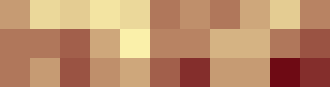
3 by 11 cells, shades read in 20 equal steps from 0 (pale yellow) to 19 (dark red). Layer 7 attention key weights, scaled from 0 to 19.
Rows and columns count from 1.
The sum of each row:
61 89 121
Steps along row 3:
down up down down up up down same up down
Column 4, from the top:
1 6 8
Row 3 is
10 7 13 8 6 12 16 7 7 19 16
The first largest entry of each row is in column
6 11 10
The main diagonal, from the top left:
7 10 13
